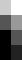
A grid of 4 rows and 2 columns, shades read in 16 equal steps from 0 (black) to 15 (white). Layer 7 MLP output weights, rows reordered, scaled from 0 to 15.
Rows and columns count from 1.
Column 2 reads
15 9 5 2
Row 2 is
5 9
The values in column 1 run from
0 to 12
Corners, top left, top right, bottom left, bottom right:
12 15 0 2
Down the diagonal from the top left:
12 9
